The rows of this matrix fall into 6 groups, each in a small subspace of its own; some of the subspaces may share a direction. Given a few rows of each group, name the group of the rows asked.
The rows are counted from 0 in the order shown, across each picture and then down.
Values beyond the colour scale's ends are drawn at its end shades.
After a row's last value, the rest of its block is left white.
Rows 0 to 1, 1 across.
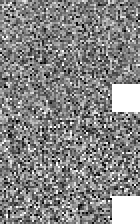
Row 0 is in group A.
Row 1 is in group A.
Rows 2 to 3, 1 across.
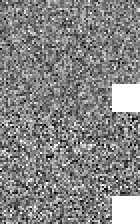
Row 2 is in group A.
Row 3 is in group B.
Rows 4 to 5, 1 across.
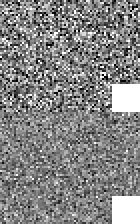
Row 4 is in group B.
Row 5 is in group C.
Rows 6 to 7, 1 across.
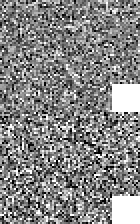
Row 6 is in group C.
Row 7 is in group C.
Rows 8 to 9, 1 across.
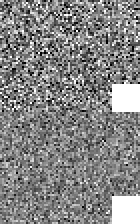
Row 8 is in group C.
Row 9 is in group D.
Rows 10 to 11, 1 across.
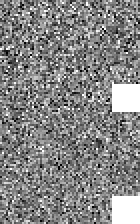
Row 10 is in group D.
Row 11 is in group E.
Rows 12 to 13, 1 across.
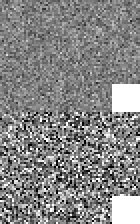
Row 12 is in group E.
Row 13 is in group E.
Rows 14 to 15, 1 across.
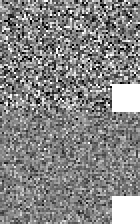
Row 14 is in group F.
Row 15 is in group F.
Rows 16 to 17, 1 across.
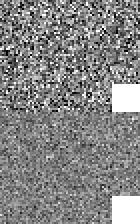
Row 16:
D
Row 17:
B
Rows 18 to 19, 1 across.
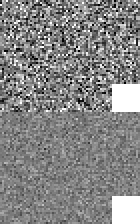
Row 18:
F
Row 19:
F
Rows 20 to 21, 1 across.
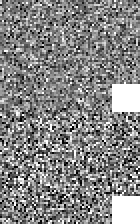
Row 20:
F
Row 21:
D
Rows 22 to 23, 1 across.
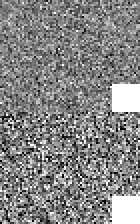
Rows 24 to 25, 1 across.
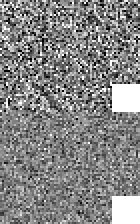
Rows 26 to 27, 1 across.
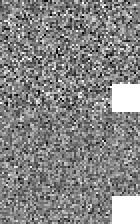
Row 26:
F
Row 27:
D
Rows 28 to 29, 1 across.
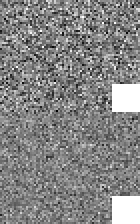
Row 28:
A
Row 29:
B
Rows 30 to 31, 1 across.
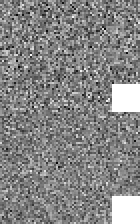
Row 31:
A
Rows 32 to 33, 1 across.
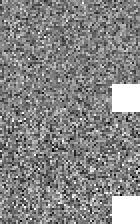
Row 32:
F
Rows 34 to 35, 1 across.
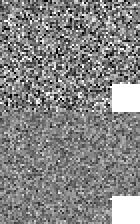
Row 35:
F
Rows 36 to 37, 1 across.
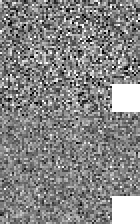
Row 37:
F
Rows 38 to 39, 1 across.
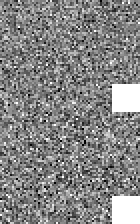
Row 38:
C
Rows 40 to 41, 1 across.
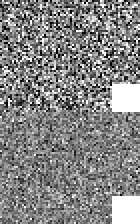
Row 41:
D
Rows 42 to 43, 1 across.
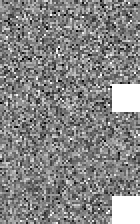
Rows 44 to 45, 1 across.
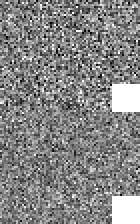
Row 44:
F
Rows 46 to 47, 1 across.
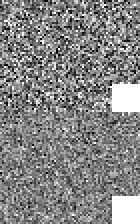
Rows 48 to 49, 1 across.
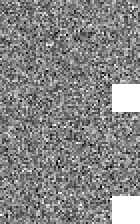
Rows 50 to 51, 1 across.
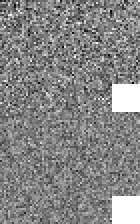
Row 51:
A
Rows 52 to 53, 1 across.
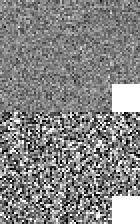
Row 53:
E
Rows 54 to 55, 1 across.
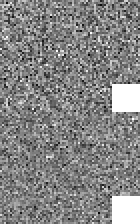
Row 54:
A
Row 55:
B
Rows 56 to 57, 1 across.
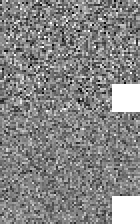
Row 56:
F
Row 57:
A
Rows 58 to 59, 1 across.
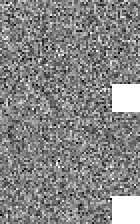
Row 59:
A
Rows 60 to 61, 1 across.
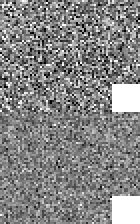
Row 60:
A
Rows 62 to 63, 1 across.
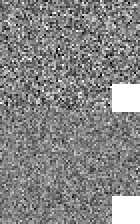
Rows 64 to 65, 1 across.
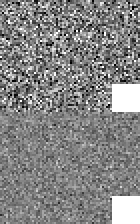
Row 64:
B
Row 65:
B
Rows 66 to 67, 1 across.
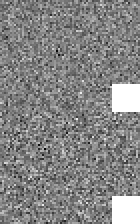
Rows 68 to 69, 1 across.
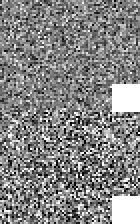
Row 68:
F
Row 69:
A
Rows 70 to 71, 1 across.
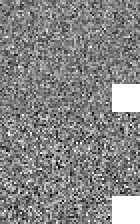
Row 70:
D
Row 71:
B
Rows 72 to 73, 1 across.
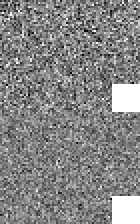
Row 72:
C
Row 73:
F
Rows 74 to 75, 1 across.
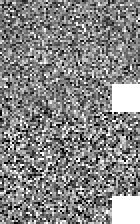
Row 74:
A
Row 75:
F
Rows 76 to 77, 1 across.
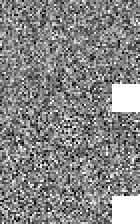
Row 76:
D
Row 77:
C
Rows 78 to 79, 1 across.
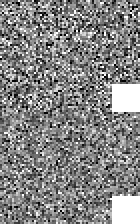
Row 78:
B
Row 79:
F
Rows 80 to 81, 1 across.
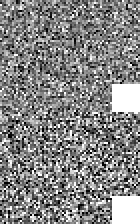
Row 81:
A
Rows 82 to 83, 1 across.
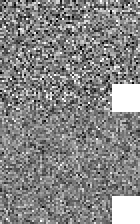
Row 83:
E
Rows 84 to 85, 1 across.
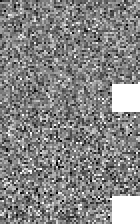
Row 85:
B
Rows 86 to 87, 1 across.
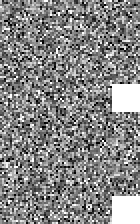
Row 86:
F
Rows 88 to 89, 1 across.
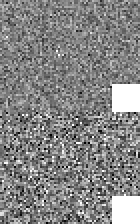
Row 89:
F
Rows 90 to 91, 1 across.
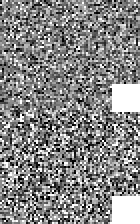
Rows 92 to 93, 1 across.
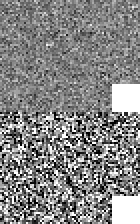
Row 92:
B
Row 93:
C
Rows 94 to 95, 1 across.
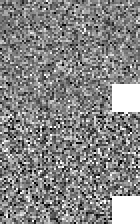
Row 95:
E
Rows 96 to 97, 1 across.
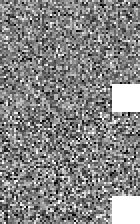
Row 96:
A
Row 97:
C
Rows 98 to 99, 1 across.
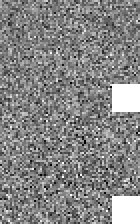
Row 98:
A
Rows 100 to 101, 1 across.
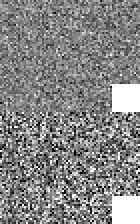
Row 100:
B
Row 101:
D
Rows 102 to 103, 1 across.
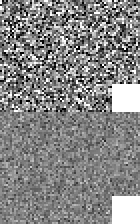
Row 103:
D
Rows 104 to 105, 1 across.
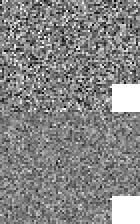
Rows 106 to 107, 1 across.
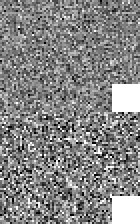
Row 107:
C
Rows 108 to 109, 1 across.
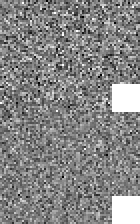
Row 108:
A
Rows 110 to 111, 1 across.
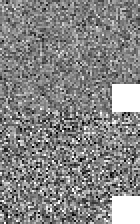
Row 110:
E
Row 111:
C
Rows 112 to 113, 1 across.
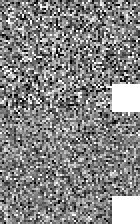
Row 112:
B
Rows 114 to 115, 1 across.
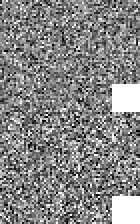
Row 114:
F
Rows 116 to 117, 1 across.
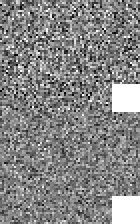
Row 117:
F
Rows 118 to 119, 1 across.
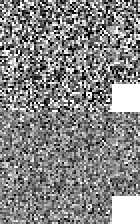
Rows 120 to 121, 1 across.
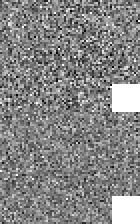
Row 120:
A
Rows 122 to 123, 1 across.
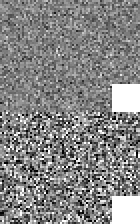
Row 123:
F
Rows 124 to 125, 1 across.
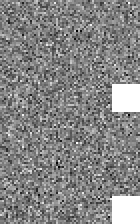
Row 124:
B
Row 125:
B
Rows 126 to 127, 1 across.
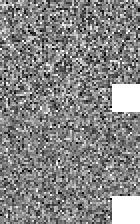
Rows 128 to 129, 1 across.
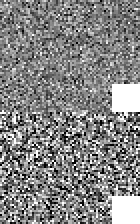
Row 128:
C
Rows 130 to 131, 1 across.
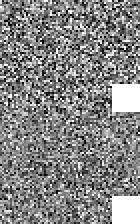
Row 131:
A
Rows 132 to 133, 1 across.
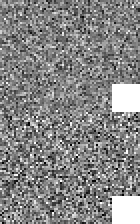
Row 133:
C
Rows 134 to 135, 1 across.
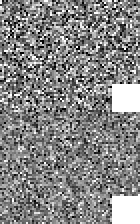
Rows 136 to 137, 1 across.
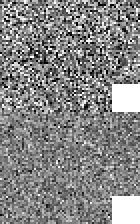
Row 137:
C
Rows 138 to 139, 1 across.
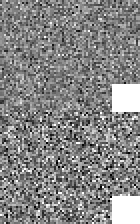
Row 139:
B
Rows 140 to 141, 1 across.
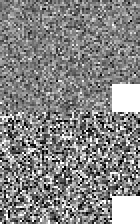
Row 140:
E
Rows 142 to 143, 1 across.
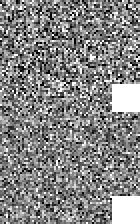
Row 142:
D
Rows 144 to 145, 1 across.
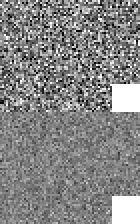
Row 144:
F
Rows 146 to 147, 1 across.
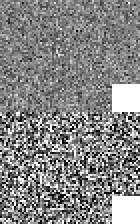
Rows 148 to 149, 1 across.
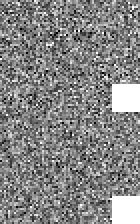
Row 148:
B
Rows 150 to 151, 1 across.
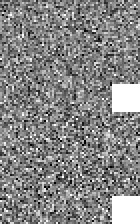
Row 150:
C
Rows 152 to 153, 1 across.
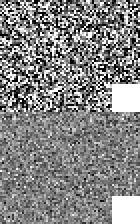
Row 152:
B
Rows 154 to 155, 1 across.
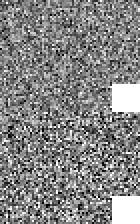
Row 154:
A
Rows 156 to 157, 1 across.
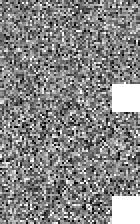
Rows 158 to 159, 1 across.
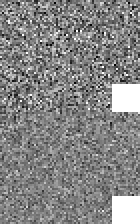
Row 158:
B
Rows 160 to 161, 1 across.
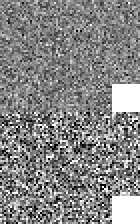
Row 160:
B
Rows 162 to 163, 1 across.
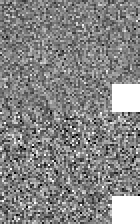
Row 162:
A
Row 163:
C
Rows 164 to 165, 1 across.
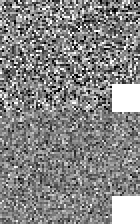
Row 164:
C
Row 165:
D
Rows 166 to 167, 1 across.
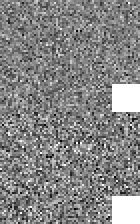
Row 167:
B
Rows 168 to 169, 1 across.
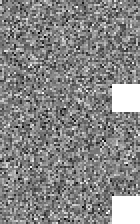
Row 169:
D
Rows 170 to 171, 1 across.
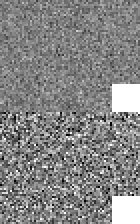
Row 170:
F
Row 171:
C
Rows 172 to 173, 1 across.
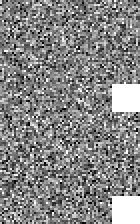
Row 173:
C
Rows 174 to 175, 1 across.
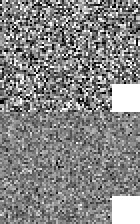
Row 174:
F
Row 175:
B
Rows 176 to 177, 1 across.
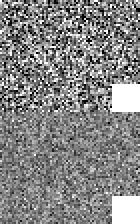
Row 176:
A
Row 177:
D
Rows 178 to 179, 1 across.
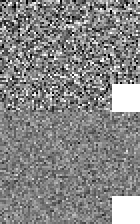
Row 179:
C
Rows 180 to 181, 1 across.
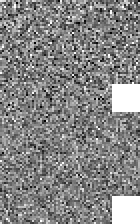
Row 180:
C
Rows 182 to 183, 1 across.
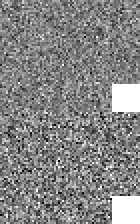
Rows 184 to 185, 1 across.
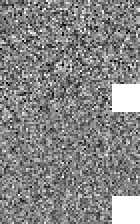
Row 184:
A
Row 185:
E
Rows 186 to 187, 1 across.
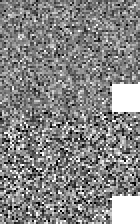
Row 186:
C
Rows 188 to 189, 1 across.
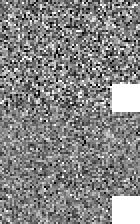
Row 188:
C
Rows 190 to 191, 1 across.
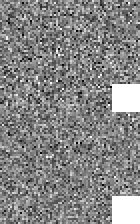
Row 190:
B
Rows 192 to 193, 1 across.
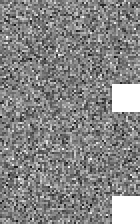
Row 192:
A
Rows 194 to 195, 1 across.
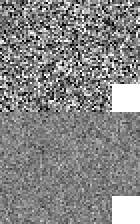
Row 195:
E
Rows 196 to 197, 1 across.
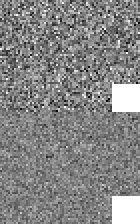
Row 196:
D
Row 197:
B
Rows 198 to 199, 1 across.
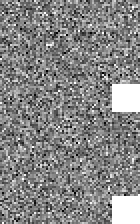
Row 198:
B
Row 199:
C
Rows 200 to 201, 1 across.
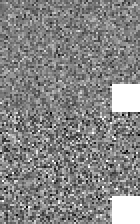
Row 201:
C
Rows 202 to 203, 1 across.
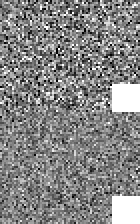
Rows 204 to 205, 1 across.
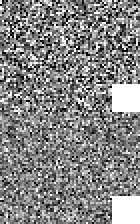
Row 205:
C
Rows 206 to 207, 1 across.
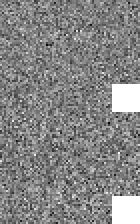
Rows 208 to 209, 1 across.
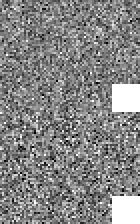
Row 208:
E
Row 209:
C
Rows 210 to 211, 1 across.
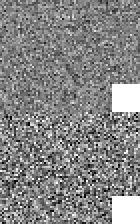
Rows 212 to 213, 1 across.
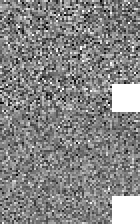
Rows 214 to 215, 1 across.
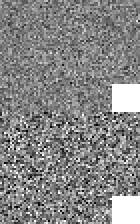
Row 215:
F
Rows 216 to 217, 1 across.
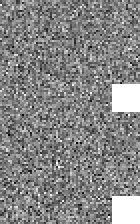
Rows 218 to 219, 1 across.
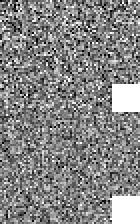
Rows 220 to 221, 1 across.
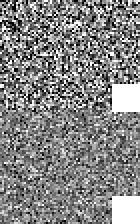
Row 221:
F
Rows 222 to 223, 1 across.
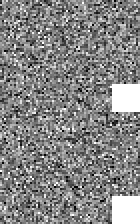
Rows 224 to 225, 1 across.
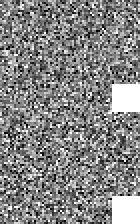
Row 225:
F
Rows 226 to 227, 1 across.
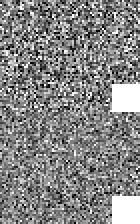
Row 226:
D
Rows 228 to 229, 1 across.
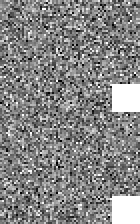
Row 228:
E
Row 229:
B
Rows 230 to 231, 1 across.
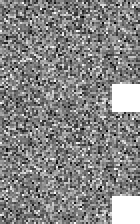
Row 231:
A
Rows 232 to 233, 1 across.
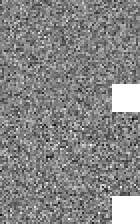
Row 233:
B
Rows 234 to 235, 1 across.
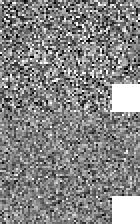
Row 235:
C
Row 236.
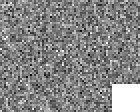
